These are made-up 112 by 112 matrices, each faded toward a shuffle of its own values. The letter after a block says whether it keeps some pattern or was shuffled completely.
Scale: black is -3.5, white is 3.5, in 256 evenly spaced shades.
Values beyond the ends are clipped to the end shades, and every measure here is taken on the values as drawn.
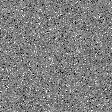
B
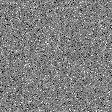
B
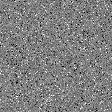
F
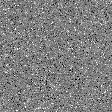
B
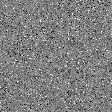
F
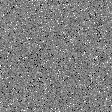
B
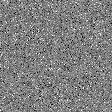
B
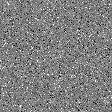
B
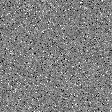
B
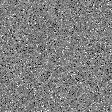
B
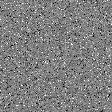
F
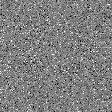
F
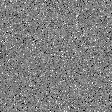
B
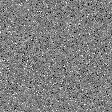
B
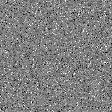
F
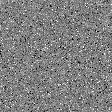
B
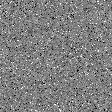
B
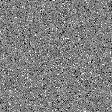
F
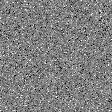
B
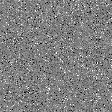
F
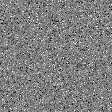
B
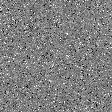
B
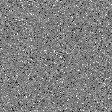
F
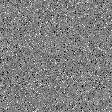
F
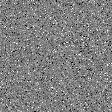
F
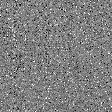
F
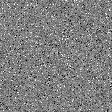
F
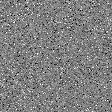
B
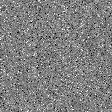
F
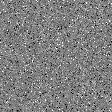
B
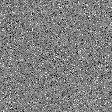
F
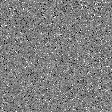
F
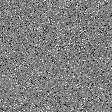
B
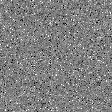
F
